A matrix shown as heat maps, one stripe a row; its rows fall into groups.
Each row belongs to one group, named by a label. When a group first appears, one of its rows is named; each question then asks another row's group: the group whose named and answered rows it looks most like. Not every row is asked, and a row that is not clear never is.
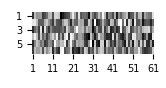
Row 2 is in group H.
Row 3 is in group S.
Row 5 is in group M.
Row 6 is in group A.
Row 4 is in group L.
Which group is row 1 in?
L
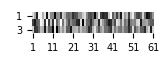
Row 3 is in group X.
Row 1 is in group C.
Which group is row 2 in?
X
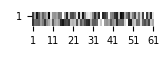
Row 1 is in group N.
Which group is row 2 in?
L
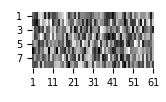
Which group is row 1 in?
X
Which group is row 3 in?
H
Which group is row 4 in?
X
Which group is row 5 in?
L
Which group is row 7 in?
N
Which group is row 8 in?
M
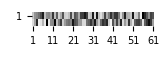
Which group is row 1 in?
H
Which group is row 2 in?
C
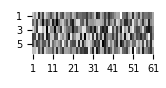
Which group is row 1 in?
H
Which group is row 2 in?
A
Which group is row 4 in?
S
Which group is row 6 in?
H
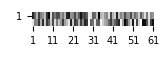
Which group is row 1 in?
S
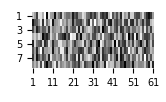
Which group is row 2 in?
A
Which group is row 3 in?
N
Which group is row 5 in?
M
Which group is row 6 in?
A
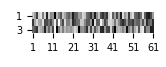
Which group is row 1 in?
C
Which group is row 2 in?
M
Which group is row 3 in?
X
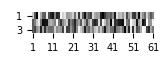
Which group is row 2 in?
L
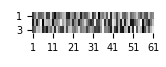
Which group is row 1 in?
S
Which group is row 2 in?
A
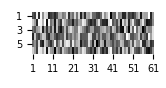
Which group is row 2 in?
C
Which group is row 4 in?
S
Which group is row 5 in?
H
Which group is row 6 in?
C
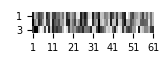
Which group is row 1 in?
S
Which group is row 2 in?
S
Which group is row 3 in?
X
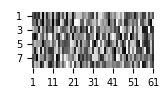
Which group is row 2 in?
A
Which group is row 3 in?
H
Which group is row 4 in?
A
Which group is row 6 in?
M
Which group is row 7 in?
X
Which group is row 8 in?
H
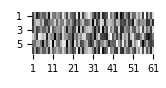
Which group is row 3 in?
N
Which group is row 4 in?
C
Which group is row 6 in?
N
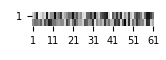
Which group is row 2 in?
M
